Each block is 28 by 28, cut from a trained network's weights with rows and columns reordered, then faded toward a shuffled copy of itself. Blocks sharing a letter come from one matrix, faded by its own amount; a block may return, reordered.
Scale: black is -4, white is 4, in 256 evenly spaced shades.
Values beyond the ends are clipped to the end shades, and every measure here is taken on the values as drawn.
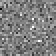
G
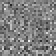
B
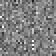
G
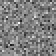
G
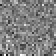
B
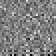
B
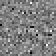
G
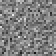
B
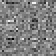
B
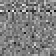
B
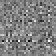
B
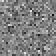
G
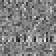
B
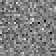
G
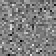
G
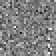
G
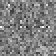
B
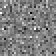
G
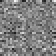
B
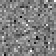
G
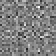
B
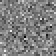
G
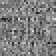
B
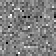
G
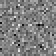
G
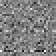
B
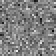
G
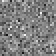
G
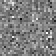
G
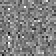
G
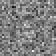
B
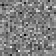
G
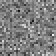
G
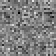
B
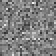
B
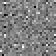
G
